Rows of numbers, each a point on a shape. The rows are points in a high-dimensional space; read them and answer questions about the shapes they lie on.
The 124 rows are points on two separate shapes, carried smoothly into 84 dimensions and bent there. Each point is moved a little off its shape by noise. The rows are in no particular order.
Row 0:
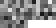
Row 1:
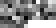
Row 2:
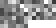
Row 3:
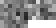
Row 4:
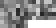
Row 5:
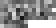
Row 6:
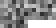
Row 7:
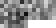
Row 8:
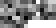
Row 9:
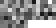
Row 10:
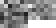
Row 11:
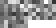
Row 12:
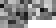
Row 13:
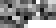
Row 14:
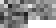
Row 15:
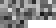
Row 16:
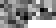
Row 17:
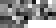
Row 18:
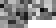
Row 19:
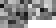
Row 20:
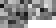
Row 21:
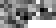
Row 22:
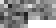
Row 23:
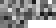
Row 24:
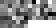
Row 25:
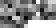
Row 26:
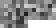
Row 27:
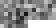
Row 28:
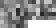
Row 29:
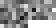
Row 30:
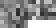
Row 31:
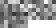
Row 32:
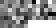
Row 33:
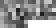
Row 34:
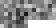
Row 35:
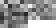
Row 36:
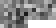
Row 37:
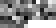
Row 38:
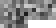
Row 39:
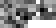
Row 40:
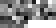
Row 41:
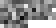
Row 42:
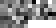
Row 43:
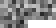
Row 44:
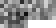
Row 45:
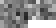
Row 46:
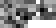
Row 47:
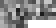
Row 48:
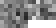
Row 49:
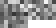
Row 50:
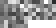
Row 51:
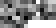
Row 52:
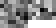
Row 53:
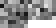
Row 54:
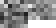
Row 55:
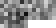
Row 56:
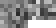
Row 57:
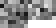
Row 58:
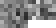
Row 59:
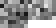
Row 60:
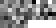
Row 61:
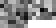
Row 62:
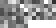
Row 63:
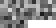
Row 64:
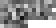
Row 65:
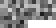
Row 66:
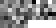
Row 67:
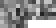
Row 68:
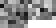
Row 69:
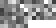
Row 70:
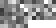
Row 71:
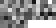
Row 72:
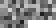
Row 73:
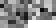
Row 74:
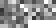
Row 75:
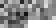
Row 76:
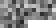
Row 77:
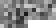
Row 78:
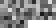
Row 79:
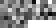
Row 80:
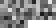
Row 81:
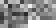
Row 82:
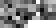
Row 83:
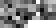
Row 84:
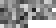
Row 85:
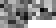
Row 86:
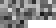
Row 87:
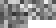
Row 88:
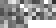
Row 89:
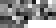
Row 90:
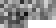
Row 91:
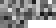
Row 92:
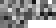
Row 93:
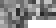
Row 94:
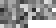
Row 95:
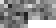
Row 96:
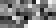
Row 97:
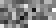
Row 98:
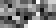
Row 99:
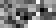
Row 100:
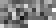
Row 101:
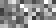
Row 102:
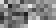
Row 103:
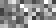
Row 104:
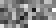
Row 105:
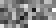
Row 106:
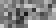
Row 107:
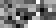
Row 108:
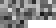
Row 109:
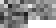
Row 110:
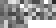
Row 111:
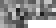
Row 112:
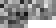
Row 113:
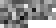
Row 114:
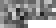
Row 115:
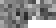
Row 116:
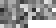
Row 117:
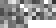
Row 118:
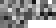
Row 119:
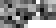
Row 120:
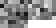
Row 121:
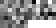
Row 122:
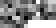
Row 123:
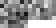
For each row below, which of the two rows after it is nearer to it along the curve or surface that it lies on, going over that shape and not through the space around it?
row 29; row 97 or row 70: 97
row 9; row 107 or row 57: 107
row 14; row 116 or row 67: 67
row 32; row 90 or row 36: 36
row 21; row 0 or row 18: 18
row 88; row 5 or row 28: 5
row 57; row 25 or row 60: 25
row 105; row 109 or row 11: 11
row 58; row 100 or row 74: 100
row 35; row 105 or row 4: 4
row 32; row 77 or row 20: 77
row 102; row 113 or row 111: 111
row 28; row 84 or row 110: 84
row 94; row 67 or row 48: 67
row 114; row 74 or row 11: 74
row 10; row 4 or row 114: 4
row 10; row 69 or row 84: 69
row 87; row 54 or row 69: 54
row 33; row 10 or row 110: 10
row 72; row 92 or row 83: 92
